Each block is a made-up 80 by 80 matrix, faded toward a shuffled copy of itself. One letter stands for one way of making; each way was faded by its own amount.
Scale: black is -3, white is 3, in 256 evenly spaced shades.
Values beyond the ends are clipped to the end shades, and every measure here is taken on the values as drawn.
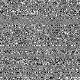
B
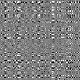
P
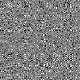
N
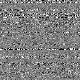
B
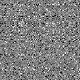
N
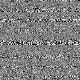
B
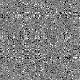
N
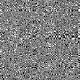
N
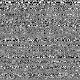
B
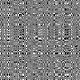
P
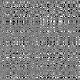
P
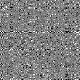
N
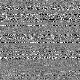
B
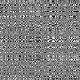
P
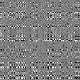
P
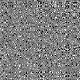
N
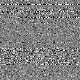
B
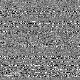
B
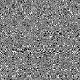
N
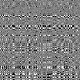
P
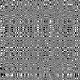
P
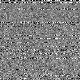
B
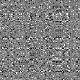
N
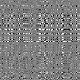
P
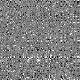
N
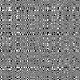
P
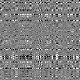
P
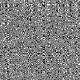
N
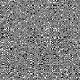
N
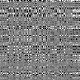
P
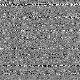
B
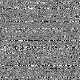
B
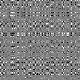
P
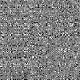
N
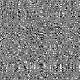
N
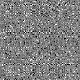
N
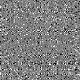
N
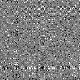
N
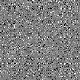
N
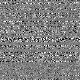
B
